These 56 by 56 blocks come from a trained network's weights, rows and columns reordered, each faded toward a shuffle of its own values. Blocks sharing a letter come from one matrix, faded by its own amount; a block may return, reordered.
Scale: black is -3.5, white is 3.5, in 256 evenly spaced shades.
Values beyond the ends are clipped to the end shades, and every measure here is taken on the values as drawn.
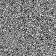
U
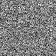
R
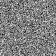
U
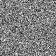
U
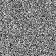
R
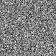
U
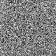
R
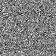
U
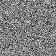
U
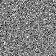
U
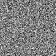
R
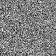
U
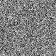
R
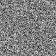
R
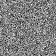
U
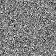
U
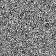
U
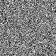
R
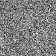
R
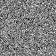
U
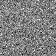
U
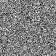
R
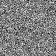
U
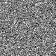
U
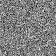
U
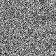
R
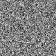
R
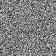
R
